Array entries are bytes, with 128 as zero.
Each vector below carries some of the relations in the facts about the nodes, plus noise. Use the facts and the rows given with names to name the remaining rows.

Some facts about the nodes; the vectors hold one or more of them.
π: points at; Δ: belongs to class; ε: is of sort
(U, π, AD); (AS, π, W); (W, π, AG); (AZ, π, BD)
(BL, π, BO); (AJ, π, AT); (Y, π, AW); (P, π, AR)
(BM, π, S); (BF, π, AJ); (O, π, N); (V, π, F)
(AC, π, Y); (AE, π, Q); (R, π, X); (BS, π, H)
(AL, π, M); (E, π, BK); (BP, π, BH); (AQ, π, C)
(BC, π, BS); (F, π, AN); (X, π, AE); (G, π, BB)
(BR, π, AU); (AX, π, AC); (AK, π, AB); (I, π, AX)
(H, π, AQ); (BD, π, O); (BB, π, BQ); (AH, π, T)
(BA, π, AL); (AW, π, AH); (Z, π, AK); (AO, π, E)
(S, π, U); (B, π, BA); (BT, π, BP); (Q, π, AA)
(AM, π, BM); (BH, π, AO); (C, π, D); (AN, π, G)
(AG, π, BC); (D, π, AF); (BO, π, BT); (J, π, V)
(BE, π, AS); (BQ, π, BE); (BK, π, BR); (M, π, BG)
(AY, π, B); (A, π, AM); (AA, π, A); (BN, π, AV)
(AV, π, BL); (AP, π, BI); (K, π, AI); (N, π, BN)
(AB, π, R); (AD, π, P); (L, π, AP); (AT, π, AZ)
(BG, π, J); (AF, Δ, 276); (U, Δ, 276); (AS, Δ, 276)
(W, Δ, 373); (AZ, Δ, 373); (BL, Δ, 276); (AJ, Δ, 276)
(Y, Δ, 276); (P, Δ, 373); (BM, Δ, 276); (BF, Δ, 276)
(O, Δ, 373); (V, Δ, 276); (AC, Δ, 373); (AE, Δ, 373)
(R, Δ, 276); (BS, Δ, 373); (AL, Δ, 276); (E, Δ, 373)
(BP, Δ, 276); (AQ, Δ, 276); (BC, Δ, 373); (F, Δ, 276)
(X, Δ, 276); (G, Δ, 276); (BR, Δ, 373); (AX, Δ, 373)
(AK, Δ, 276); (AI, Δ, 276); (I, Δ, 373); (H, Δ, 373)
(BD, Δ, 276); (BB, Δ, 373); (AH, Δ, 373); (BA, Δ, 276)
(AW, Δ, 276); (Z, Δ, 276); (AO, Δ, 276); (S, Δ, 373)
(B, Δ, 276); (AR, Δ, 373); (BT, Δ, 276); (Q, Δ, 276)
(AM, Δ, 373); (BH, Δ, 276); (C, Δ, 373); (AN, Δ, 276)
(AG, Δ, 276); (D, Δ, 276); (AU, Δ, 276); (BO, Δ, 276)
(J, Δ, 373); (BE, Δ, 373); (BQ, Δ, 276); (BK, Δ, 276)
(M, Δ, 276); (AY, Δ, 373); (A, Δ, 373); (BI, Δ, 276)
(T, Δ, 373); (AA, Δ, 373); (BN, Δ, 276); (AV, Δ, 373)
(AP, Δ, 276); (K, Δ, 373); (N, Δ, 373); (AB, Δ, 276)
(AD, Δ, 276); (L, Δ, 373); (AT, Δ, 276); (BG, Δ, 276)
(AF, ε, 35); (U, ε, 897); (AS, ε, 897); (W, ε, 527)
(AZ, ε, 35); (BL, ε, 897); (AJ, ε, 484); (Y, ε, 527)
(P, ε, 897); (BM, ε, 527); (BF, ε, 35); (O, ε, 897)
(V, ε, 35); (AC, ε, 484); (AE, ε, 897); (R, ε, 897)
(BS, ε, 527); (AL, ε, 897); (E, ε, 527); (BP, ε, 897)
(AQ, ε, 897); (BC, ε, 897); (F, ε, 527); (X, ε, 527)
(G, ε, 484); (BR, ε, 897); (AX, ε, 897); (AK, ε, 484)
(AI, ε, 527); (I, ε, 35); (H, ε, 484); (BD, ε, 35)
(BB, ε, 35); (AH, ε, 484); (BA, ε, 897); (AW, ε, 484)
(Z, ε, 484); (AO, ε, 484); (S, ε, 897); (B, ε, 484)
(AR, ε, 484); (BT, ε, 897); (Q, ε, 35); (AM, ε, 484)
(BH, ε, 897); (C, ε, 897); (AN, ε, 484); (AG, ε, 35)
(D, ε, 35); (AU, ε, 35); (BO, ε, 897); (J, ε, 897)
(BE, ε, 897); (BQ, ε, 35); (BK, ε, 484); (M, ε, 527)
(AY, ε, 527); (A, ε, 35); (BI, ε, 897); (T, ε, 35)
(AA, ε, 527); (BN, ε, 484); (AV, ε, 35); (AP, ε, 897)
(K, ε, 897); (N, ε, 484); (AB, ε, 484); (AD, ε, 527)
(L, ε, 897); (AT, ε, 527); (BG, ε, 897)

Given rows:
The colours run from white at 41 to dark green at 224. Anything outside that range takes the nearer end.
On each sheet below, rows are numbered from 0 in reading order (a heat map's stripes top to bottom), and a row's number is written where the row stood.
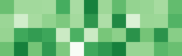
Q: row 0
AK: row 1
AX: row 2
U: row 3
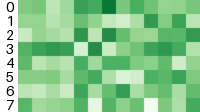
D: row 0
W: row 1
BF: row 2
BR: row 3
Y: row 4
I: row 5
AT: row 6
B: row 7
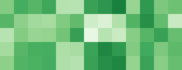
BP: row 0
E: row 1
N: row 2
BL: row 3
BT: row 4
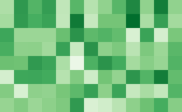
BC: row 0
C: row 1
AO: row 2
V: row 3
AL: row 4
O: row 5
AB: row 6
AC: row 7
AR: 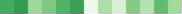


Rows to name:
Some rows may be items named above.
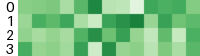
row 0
AV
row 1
BO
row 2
BN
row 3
V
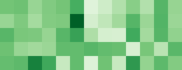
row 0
AM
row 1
H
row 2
A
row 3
AW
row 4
J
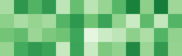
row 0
BC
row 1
BN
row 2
AM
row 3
BE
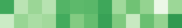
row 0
AI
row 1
AJ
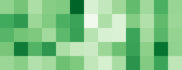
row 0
H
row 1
AR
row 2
A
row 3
S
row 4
W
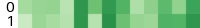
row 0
BD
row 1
BF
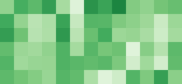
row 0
AP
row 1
BM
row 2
AD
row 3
AN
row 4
G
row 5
BB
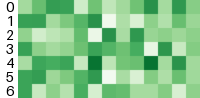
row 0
AE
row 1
AR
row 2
X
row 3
BK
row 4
C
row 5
AR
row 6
M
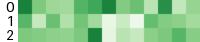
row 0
AU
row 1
AY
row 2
AH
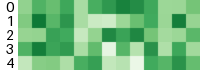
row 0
AQ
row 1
S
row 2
R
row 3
P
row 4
AZ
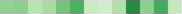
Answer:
BS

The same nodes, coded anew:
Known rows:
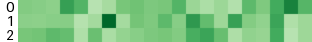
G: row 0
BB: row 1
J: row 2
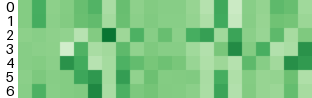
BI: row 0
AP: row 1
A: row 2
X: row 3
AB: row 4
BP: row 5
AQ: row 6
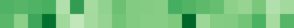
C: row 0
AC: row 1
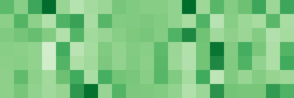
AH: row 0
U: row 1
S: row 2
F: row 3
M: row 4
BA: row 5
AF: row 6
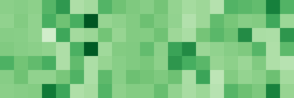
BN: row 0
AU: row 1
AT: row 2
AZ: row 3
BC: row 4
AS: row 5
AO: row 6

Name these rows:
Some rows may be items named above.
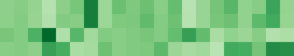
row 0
AG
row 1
BQ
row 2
BR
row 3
AJ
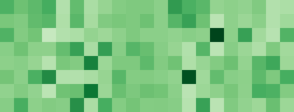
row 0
BC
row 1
AE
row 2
BS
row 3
R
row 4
BQ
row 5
AM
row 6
V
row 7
AQ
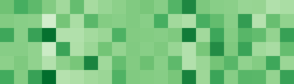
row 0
P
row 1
AI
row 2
H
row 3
Y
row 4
AG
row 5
H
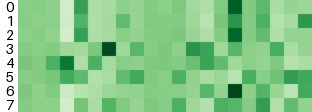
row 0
AD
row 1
X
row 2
AD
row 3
AV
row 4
BR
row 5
B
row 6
AA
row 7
AI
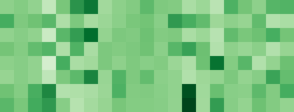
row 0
BF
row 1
BE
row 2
BD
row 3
AE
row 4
BM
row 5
Q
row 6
AM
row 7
AR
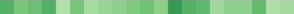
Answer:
BE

